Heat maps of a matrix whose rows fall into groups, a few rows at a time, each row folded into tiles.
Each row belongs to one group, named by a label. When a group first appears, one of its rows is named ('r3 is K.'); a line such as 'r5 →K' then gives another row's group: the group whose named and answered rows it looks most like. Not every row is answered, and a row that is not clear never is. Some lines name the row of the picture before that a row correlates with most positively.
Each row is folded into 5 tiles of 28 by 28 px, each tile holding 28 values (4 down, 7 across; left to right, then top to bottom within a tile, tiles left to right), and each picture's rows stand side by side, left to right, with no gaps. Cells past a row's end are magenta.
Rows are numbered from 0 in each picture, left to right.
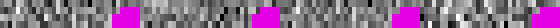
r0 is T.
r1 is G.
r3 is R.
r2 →T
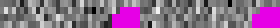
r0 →R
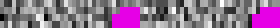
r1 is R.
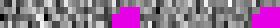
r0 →R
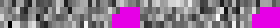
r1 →G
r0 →T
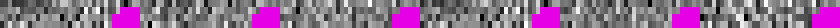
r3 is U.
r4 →T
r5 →R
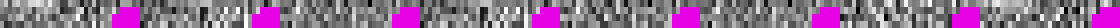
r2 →T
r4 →T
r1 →U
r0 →G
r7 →G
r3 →U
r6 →R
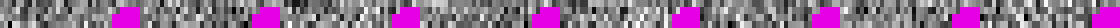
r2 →U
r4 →U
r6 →R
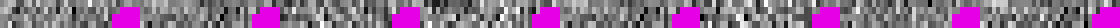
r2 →R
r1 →G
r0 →R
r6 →T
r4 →G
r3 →U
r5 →R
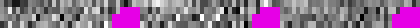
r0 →U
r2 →G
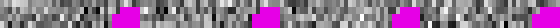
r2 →U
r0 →G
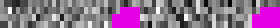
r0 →U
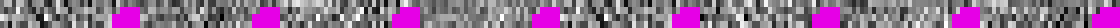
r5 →R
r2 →G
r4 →T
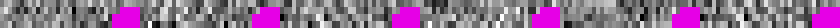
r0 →R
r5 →R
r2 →R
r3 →U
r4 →G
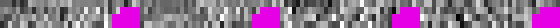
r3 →T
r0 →U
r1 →U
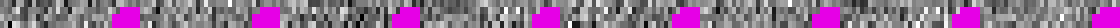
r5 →R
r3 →U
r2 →G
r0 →T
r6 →U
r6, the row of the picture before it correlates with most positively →0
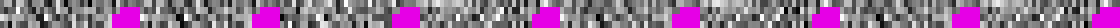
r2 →R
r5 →G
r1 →T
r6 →T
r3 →G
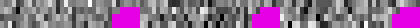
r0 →R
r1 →G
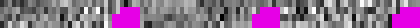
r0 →U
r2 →R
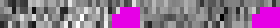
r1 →G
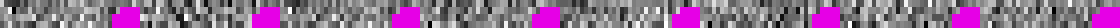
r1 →T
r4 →U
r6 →R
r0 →U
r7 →R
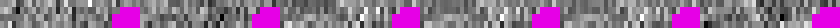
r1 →G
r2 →U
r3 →U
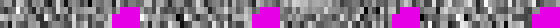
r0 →T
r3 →R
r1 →T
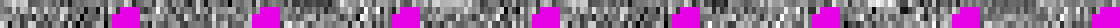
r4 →G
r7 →U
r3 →G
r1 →T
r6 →G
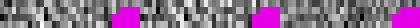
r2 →G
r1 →R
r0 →R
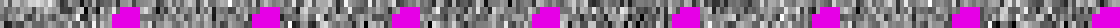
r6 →R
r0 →G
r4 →G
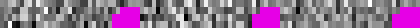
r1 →R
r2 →R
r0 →R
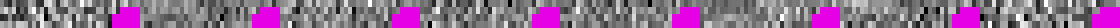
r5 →U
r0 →R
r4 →T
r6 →G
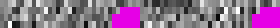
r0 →R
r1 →U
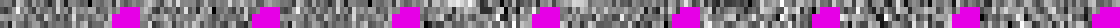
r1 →R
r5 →U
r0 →T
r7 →R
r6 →T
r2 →T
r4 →G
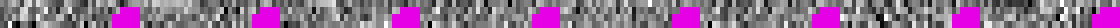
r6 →T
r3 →T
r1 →G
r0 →R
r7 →U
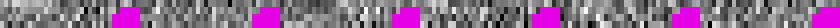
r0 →G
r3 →G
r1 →T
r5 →T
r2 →U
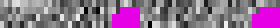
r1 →T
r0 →G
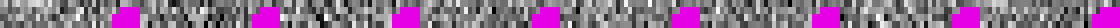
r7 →G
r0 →G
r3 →R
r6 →R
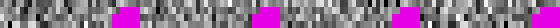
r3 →R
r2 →G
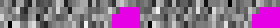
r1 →T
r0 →T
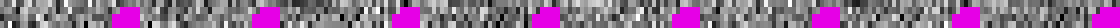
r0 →R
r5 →R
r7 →G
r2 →U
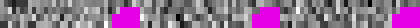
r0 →U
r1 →T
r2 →T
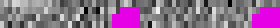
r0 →G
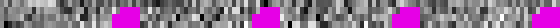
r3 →U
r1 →U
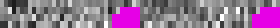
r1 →U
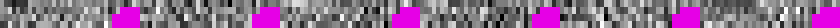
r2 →G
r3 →G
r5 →U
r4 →R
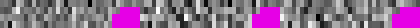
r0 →T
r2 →T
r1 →T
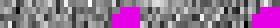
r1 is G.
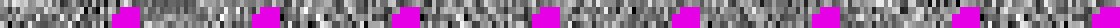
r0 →G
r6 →G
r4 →R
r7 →R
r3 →R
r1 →U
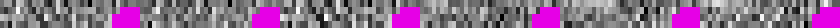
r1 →T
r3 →G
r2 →T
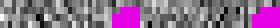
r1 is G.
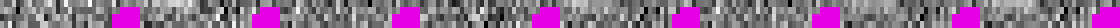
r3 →G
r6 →G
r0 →R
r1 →G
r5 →T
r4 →G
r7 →G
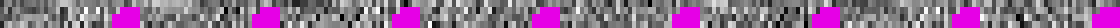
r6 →U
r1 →G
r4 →T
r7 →T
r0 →U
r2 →U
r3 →R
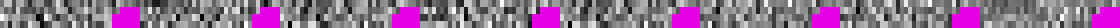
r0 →T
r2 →T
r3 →R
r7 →U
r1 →U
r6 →R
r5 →R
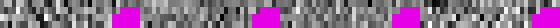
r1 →G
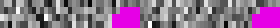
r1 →R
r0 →T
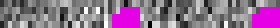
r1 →T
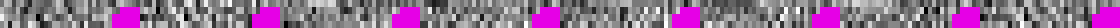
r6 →G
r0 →T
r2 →G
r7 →R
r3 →U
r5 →U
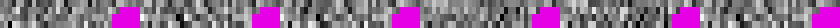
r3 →G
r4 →G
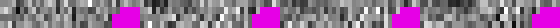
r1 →U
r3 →U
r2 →U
